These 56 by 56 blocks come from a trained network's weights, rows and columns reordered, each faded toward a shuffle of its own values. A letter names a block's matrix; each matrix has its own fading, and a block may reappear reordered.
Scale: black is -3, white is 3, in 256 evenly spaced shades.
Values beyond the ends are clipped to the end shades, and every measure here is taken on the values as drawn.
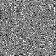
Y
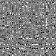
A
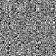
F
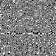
Y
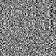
F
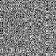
F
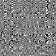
A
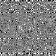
A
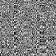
F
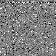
Y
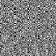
F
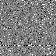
Y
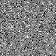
Y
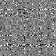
A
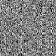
F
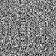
F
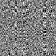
F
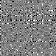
A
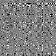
A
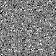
Y
